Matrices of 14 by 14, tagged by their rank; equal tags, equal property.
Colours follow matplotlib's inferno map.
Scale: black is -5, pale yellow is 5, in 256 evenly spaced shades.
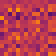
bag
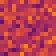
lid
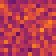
lid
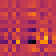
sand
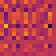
sand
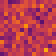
lid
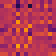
bag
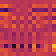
sand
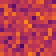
lid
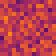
lid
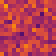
lid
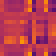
sand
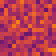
lid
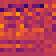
bag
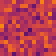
lid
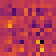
bag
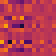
sand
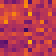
bag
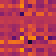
sand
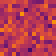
lid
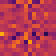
bag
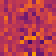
bag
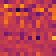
bag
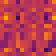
sand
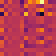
sand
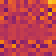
bag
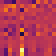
sand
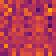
bag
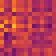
sand
